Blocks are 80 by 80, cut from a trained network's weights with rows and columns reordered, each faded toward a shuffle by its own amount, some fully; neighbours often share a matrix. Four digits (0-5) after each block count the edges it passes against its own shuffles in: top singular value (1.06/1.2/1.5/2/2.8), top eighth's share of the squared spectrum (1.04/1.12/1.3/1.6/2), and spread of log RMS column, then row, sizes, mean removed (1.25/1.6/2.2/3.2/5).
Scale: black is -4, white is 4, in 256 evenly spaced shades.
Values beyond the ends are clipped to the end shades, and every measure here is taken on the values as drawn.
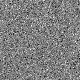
0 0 0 0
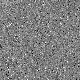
0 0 0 0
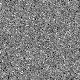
2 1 0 0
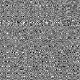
4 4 1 3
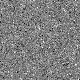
0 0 0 0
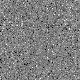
1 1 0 0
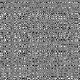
4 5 3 4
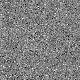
1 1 0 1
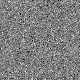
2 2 0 0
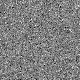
0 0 0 0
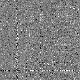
3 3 2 1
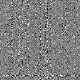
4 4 3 1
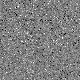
1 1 0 0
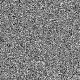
0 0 0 0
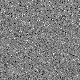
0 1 0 0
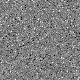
1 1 0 0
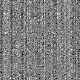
4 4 2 3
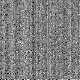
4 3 1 2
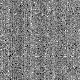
3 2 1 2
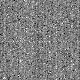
2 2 0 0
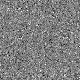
2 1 0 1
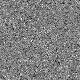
2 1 0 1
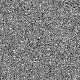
1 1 0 0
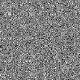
3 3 1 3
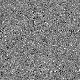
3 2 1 1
